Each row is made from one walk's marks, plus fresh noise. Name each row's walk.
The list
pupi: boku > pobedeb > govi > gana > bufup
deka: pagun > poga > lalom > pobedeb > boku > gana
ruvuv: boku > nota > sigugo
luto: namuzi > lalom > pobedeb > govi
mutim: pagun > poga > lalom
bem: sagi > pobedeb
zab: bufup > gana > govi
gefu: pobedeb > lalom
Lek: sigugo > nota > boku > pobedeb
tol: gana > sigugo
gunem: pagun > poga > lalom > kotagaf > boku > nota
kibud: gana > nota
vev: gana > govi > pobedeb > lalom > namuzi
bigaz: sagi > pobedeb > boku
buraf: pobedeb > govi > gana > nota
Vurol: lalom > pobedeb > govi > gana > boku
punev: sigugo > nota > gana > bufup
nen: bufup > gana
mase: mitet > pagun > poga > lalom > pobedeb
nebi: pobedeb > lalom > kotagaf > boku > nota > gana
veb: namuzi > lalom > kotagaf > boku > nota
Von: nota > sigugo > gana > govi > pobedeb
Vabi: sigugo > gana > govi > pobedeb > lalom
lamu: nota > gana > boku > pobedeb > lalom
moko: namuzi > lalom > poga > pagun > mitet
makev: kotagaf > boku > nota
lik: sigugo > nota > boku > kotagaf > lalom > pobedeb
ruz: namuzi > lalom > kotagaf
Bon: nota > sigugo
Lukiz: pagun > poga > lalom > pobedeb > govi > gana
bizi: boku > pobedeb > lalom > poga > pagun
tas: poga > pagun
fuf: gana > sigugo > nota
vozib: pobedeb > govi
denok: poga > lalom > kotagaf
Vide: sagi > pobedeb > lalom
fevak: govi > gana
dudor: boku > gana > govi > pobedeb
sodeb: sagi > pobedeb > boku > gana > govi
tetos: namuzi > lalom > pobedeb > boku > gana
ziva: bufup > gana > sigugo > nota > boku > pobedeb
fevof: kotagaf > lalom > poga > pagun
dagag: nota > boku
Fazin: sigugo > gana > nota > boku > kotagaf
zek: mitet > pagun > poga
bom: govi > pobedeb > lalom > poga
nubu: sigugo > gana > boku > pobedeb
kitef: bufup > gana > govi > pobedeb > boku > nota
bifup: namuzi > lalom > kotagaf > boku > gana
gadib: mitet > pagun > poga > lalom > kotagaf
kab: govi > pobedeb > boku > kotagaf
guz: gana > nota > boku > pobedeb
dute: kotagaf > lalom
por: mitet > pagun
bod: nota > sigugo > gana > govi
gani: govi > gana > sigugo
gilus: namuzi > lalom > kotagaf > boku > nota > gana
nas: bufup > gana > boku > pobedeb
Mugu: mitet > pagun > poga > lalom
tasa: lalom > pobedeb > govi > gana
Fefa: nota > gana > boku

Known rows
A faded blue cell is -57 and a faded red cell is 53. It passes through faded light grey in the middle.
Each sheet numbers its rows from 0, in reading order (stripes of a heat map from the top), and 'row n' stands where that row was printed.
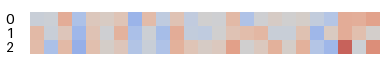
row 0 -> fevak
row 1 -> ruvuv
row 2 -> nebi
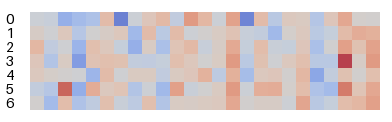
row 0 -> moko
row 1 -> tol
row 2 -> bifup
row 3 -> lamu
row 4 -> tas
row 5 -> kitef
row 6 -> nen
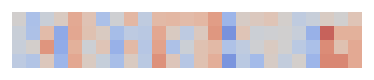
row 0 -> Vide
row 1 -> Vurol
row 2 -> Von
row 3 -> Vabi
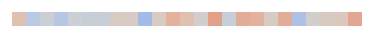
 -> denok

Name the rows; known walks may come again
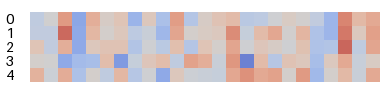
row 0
Von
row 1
kitef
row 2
guz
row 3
moko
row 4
makev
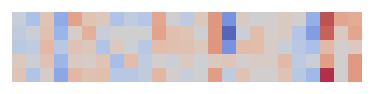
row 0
Vurol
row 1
Lukiz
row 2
bom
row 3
kibud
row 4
lamu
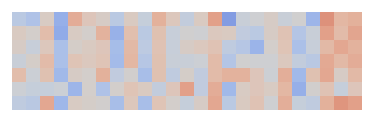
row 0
tasa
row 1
fuf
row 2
tol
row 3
fevak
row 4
dagag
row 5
zek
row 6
zab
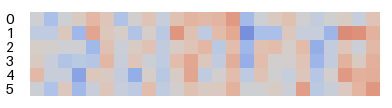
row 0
Vide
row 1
Vabi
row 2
tas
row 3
mutim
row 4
bifup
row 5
nen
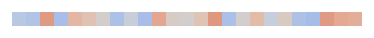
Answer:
pupi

